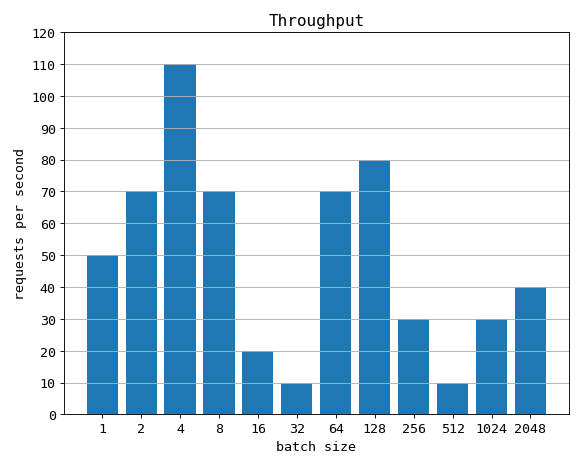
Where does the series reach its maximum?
4
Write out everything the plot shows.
Title: Throughput
x-axis: batch size, ticks 1 2 4 8 16 32 64 128 256 512 1024 2048
y-axis: requests per second, ticks 0 10 20 30 40 50 60 70 80 90 100 110 120
Values:
50 70 110 70 20 10 70 80 30 10 30 40
